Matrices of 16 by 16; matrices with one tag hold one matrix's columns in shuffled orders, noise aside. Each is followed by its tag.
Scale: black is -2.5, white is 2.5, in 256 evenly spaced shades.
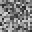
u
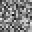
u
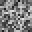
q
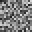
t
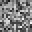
q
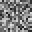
u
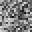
u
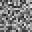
t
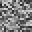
t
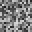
u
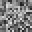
q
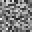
t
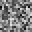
u
